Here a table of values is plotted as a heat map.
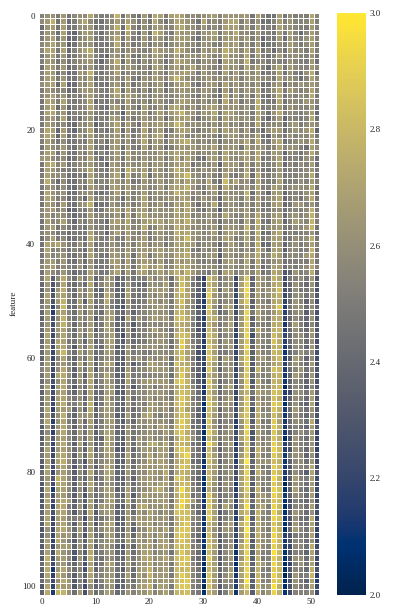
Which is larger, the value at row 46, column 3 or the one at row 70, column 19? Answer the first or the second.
the second
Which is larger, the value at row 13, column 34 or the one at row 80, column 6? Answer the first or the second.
the first
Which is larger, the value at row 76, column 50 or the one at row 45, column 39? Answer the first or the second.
the first
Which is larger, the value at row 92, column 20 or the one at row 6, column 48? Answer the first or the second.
the first
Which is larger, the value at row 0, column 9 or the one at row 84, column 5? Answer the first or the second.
the first
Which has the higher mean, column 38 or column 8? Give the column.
38
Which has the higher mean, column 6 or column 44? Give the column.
44
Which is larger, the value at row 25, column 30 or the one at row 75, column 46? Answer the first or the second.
the first
